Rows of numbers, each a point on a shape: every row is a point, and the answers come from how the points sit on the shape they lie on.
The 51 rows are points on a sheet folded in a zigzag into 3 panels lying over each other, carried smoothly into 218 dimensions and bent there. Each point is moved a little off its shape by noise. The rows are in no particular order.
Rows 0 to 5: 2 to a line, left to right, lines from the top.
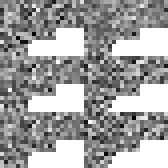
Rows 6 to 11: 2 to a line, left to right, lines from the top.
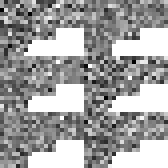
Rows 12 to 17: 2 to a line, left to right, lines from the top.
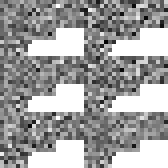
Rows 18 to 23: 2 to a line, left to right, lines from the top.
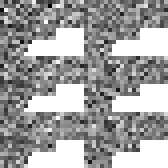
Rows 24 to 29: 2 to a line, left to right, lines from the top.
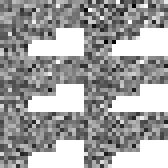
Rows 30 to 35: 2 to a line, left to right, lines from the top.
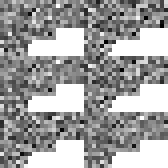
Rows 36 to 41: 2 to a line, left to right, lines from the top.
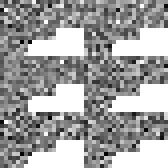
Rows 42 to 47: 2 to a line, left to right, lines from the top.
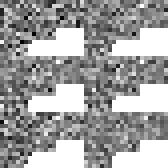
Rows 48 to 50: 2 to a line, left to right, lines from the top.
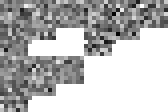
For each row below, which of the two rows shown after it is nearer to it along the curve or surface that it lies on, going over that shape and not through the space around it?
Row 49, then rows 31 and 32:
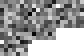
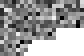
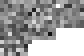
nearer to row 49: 32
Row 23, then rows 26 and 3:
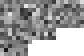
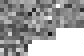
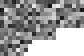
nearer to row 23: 26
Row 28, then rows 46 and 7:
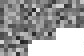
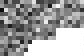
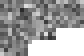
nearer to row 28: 7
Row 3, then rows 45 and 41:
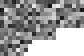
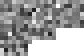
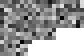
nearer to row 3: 41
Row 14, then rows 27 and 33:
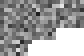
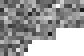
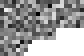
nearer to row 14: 33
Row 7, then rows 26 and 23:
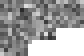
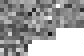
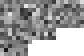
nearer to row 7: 23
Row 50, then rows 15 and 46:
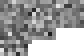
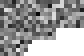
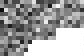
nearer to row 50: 46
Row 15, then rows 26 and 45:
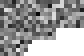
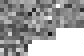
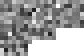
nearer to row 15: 26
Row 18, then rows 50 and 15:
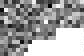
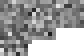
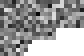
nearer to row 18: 15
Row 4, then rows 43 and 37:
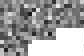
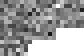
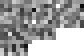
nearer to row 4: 37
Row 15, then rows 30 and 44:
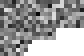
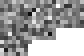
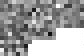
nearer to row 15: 44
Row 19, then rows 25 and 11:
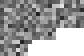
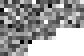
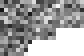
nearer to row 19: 25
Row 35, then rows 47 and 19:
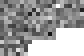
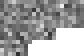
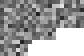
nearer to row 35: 19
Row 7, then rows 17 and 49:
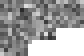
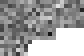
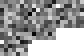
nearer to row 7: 49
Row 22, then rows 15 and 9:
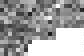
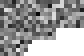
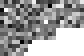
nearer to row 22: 9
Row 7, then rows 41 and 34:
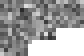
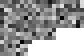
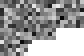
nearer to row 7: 34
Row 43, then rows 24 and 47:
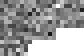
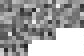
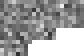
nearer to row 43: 24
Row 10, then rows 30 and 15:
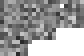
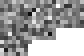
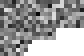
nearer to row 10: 15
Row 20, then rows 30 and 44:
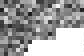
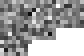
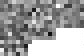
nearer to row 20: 44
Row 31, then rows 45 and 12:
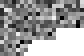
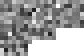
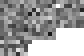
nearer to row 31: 12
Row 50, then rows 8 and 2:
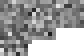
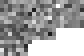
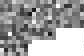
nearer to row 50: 8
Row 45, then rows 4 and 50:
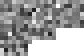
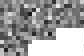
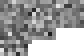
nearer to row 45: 4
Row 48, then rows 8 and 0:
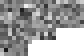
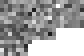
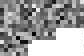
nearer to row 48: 0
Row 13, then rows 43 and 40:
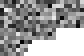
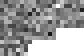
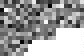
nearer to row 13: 40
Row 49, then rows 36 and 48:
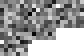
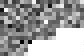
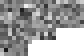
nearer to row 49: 48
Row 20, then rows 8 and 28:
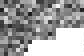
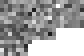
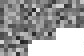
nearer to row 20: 8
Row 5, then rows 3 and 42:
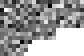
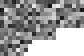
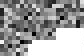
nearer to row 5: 3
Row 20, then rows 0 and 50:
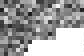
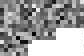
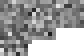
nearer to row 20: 50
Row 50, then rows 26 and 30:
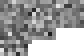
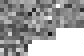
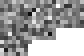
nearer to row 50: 26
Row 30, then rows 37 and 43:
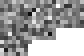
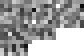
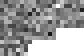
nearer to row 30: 37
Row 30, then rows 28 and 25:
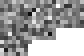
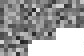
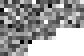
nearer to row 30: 28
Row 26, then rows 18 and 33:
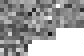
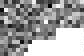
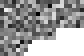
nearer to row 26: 18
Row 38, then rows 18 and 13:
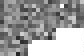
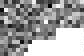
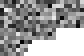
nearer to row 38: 13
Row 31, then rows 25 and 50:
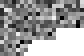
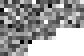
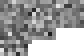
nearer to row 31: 25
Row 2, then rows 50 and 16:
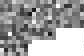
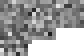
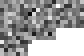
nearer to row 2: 16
